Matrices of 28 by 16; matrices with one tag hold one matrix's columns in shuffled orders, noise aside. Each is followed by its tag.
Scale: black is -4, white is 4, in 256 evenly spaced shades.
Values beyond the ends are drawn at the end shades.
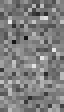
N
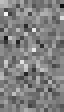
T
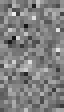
T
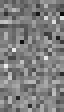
N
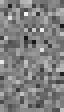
T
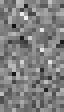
T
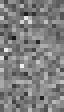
N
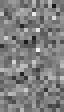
T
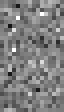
T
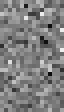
T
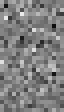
T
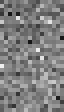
N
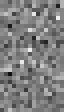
T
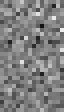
T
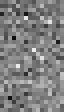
N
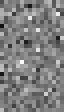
T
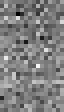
N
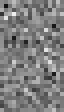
T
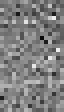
N
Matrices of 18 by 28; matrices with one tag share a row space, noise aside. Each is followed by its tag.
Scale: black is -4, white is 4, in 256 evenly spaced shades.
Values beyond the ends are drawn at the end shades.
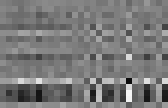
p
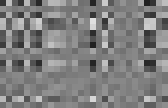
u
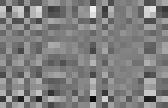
u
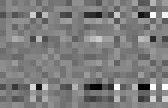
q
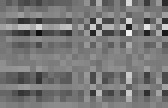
p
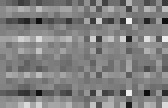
p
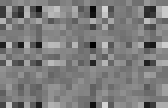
u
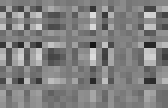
u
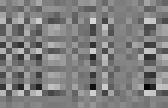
u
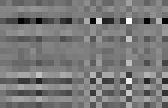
p
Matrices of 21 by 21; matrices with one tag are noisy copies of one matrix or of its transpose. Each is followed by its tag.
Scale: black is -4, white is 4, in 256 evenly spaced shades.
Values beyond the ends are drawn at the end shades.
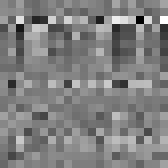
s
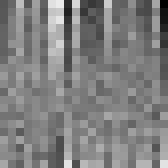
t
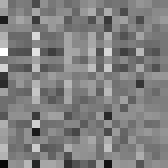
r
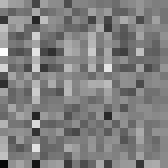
r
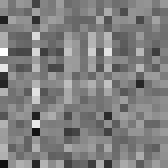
r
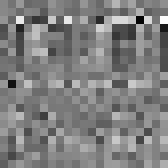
s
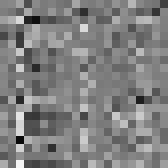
s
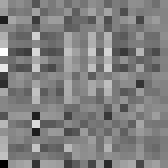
r
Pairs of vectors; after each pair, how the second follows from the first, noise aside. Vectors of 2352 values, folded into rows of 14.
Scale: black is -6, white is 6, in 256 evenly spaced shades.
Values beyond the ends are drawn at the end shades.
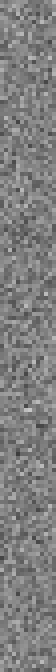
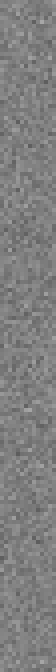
shrunk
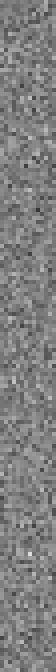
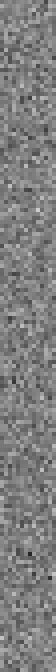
negated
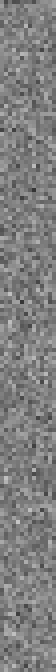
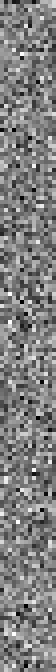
scaled up
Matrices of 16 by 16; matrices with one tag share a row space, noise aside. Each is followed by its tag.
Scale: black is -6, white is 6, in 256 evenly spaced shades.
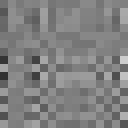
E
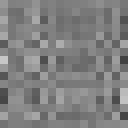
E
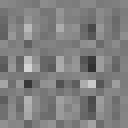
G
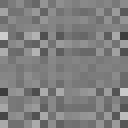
E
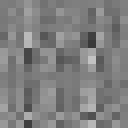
G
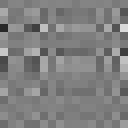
E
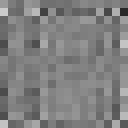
E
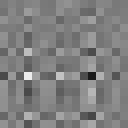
G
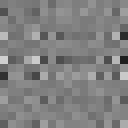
E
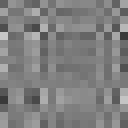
E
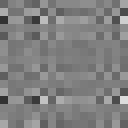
E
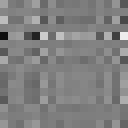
E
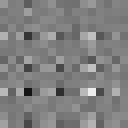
G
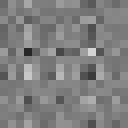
G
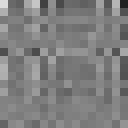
E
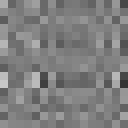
E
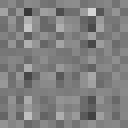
G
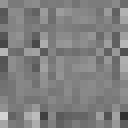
E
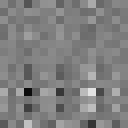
G
